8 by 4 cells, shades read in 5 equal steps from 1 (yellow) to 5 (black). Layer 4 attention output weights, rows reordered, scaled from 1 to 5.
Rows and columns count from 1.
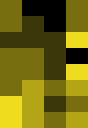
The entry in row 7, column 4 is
3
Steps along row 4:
same up up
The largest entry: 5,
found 4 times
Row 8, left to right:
1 2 3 2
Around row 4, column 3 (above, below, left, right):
4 4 3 5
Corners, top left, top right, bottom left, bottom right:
3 3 1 2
